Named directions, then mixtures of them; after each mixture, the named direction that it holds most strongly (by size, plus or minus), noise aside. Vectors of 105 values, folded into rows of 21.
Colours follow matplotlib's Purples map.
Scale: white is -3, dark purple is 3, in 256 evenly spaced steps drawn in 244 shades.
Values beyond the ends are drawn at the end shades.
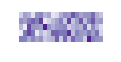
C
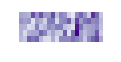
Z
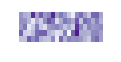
Z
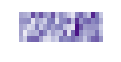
Z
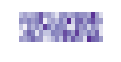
C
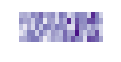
Z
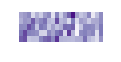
Z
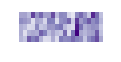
Z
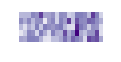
Z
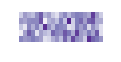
C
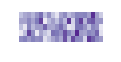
C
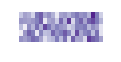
C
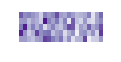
C
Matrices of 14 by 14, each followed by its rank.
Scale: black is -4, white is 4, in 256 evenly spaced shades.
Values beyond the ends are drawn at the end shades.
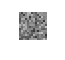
full rank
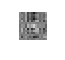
two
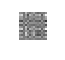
two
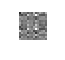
two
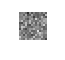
full rank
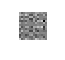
three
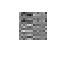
two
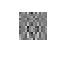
two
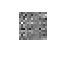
three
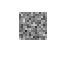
full rank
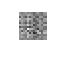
three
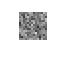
full rank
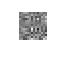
three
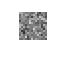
full rank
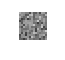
full rank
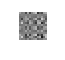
two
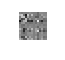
three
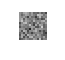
full rank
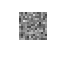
full rank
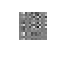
two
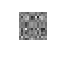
three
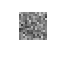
full rank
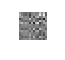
two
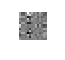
three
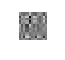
two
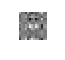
two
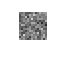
full rank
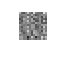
three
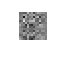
three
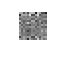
three
